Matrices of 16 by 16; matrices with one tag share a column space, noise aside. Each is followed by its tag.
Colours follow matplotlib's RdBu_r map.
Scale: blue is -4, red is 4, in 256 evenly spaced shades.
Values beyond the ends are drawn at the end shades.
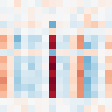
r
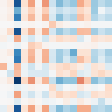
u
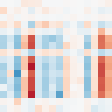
r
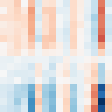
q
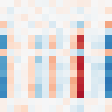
r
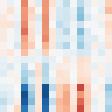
q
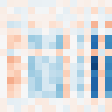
r
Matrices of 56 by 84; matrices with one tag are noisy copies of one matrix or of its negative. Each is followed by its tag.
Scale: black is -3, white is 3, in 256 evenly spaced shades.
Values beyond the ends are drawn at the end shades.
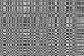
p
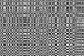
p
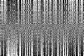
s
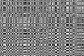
p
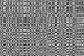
p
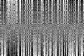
s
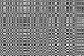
p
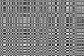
p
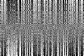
s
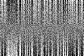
s
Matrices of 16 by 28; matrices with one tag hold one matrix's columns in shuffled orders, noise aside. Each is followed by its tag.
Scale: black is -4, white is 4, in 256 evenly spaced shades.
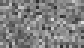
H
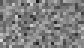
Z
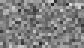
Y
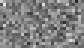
Z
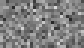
H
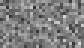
H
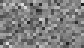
Y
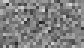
Y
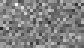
Y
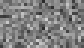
H
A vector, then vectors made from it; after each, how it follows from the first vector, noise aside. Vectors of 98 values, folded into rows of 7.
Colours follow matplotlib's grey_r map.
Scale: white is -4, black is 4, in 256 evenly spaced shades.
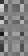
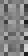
reversed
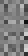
reversed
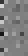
partly zeroed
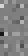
partly zeroed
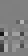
partly zeroed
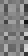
reversed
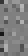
partly zeroed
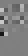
partly zeroed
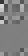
partly zeroed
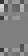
partly zeroed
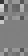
partly zeroed
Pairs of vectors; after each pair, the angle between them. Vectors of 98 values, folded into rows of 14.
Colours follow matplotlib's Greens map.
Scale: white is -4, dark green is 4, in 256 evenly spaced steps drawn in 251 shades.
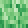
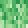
nearly opposite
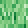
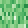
nearly opposite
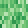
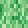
partly aligned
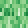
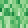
nearly parallel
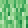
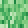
orthogonal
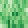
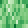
partly aligned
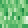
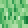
nearly opposite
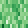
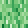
nearly parallel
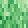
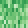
partly opposed
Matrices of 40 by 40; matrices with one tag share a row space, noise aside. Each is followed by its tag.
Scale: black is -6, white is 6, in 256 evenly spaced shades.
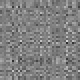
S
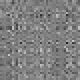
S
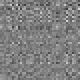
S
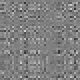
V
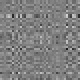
S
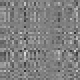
V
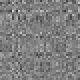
S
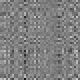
V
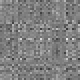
S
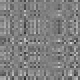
V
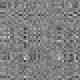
V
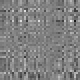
V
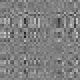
V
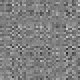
S
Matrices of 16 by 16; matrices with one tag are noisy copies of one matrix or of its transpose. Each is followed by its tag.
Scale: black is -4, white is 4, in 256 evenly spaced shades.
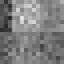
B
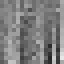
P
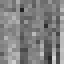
P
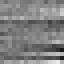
P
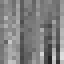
P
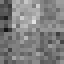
B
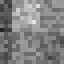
B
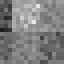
B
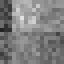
B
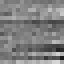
P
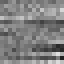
P
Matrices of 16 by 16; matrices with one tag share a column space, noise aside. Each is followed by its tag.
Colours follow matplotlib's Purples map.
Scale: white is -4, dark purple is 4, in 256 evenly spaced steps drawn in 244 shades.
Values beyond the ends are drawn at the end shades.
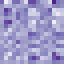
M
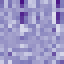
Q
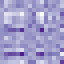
Q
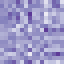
Q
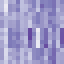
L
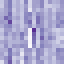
L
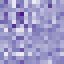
Q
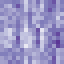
L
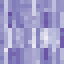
L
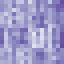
L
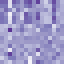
Q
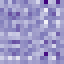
M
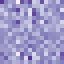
M
